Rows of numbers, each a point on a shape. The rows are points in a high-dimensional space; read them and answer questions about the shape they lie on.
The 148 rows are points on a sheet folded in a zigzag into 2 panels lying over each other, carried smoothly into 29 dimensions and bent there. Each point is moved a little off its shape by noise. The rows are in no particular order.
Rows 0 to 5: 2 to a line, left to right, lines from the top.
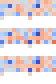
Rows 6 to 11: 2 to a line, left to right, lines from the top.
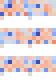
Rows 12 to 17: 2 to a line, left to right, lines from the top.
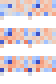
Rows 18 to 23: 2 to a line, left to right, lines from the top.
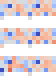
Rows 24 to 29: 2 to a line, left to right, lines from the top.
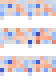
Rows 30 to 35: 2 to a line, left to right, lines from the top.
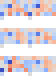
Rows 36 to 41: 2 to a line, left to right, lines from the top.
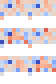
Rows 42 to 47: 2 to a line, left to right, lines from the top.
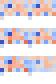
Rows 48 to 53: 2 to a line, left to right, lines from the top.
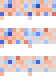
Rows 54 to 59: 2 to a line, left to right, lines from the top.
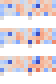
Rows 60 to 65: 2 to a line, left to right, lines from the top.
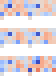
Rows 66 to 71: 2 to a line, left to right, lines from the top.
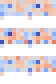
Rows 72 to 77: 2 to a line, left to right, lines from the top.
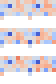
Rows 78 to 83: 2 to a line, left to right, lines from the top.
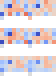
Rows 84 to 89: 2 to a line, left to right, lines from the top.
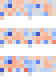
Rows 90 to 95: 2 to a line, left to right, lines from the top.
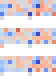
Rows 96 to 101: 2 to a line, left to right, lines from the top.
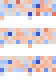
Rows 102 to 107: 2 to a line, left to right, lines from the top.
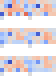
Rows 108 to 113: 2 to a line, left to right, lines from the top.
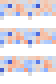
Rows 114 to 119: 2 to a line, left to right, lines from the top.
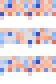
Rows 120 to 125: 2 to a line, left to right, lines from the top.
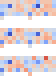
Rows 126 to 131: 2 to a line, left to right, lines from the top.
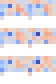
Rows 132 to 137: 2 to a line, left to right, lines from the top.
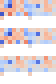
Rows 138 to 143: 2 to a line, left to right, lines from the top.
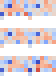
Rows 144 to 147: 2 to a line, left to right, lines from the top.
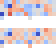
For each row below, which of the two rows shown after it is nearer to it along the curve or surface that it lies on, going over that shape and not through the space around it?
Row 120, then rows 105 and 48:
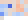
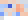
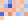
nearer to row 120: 48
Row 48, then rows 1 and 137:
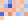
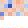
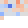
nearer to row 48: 1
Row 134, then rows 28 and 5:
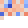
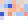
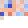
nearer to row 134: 5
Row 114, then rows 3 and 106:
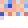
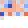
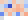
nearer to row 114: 3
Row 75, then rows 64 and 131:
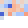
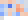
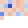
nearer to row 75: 131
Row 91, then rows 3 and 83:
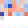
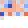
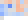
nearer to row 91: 3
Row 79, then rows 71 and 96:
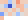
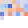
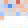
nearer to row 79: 96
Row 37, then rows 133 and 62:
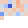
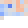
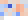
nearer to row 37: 133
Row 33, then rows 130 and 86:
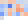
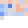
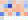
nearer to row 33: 86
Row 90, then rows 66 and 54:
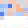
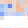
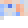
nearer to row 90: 66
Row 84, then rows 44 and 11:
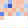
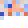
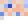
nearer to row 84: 44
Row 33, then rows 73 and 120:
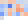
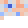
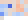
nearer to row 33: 73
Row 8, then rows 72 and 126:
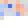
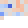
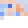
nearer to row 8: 126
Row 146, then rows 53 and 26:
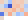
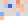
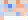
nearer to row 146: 53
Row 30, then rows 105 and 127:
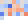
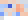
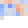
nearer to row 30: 105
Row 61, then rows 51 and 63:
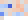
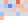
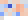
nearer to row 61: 51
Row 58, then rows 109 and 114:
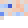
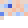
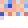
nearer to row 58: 109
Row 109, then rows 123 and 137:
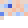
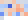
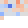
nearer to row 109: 137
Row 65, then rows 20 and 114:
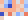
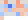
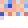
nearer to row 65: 114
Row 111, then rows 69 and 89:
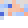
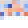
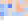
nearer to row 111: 89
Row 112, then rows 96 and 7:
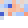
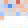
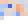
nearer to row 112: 96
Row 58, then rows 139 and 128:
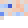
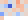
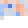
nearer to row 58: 139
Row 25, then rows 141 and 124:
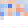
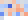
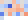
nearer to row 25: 141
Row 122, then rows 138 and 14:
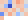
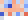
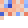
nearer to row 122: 14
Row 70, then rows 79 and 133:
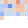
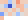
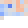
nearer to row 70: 133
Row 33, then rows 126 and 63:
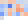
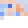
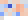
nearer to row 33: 126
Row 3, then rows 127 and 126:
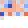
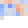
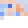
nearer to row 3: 126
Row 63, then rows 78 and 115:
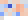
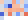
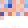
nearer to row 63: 78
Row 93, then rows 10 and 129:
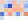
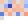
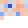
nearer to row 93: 10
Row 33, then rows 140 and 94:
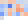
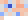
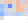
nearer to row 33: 140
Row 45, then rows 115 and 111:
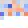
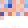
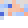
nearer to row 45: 115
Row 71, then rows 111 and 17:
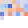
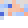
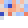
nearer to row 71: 17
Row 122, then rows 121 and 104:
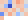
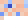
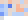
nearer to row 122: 104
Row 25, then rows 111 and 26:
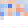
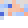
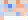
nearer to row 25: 26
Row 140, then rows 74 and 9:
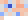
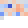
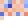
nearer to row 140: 74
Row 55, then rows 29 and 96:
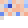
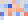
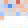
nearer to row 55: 29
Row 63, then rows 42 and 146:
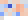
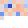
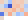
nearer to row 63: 42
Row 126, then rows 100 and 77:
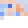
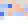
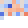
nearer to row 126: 77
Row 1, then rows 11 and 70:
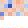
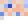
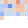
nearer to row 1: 70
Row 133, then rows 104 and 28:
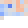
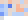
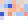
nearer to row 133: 104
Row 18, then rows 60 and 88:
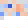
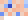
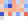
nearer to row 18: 60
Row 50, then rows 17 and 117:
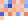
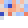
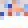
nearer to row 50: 17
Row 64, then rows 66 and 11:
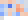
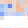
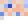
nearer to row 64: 11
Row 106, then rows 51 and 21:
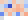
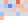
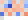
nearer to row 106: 21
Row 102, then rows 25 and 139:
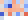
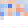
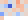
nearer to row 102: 25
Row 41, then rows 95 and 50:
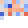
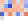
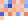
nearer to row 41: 95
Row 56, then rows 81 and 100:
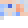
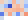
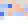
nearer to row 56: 81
